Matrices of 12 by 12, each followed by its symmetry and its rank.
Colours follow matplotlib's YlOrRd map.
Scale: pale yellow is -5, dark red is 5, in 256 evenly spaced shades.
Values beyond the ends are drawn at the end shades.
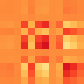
symmetric, rank one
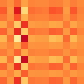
neither, rank one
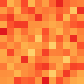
neither, full rank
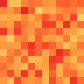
neither, full rank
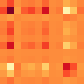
symmetric, rank one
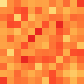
symmetric, full rank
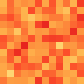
neither, full rank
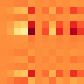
neither, rank one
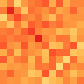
symmetric, full rank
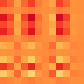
neither, rank one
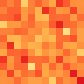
symmetric, full rank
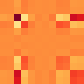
symmetric, rank one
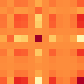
symmetric, rank one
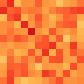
symmetric, full rank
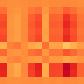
neither, rank one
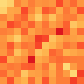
symmetric, full rank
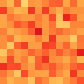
neither, full rank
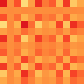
symmetric, rank one
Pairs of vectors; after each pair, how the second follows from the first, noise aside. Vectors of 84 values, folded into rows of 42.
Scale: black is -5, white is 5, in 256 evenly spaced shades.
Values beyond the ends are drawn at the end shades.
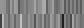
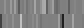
partly zeroed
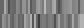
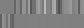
partly zeroed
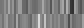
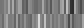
copied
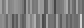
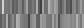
reversed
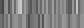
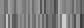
reversed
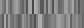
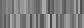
reversed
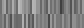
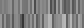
reversed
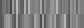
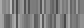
negated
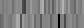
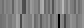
copied
